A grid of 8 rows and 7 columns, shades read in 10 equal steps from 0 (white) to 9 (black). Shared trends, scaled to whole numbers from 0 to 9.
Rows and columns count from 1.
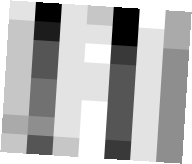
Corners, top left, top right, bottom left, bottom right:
1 3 2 4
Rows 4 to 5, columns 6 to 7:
1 4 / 1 4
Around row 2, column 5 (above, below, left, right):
9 7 1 1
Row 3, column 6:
1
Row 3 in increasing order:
0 1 1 2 4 6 7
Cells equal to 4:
7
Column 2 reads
9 8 6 6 5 5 4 6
